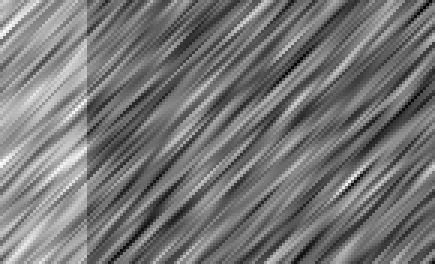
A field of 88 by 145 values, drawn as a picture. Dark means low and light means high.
Histogram: bell-shaped. Grain: diagonal, up to the right. Seam: vertical, 20% of the way across, the left part higher.
